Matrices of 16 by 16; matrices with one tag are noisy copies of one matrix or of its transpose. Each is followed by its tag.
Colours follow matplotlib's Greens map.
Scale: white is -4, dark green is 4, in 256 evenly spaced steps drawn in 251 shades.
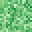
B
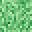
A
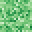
B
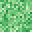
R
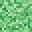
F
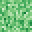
A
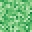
R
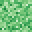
F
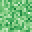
B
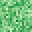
R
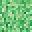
A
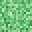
A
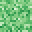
B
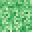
R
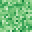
R
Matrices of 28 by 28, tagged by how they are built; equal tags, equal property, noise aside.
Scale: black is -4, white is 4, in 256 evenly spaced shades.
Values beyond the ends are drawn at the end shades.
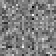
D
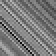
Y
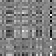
D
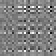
D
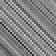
Y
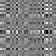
D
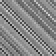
Y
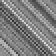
Y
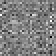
D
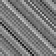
Y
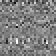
D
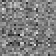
D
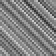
Y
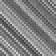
Y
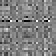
D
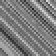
Y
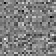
D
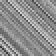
Y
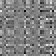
D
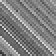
Y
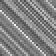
Y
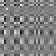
D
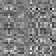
D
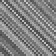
Y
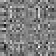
D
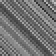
Y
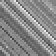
Y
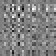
D
